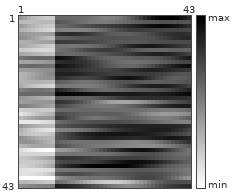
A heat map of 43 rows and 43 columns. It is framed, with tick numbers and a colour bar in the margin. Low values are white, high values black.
The ninth with the lowest average is the bottom left. The top middle is the calmest part. The top right is the ninth with the highest average. Streaks run across, left to right. On average the colour sits 60% of the way up the scale. A vertical seam about 20% of the way across splits the table, and the right part is higher.
